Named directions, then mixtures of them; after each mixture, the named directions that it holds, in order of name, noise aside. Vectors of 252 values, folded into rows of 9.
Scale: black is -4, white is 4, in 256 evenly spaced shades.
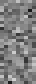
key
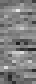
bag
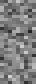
key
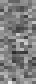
bag, key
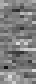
bag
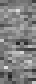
bag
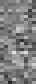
bag, key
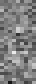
bag, key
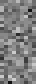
key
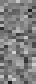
key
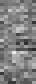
bag, key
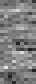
bag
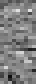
bag, key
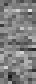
bag, key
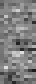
bag
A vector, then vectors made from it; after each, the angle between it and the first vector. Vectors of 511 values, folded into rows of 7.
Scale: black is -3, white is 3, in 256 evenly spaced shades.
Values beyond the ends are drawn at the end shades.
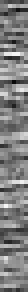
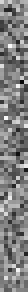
orthogonal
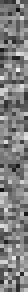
partly aligned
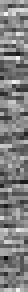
nearly opposite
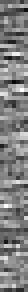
nearly parallel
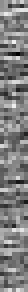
nearly opposite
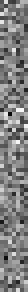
orthogonal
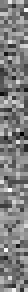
partly opposed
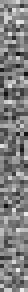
partly opposed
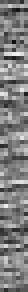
nearly parallel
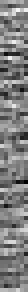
nearly opposite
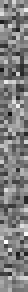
partly opposed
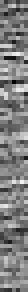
nearly parallel
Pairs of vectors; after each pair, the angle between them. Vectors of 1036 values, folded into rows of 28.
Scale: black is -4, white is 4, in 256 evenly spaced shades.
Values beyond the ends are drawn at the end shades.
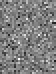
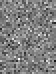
nearly parallel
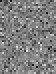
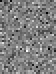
nearly parallel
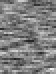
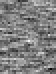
nearly opposite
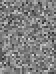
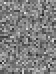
partly opposed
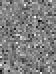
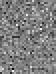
orthogonal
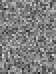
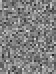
nearly opposite
